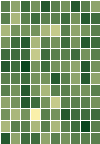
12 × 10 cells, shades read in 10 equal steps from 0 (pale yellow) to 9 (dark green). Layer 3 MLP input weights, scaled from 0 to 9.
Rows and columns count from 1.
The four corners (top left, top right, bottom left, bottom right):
6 4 8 6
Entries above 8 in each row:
0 0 0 0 0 1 0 0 0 0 1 0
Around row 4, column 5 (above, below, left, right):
3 7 3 5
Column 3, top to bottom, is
7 6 5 8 7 9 7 8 8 5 6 7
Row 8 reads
6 5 8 5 3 6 6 5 5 6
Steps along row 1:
down up down up down down up down down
